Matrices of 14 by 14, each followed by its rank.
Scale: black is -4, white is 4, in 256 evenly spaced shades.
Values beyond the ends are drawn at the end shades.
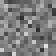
full rank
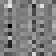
two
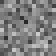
full rank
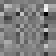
two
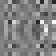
two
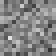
full rank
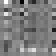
two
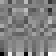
two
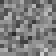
full rank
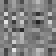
two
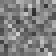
full rank
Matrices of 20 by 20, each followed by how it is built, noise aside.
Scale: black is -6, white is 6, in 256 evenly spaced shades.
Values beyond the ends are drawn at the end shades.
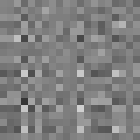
low rank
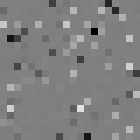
sparse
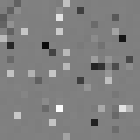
sparse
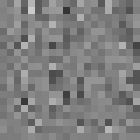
low rank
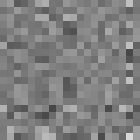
low rank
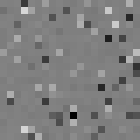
sparse
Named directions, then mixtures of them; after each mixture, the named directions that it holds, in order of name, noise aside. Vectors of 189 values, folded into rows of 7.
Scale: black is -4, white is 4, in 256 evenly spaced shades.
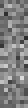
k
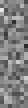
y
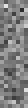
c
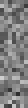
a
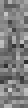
a, k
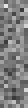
c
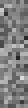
k, y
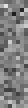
a, c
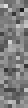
a, c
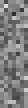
c, y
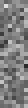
c, k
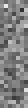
c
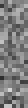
a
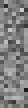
c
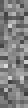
k, y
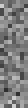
a, k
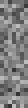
a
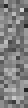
c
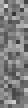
c, y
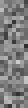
a, y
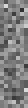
c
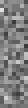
y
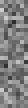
k, y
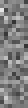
y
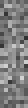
k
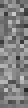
c, k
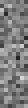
k, y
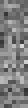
a, k
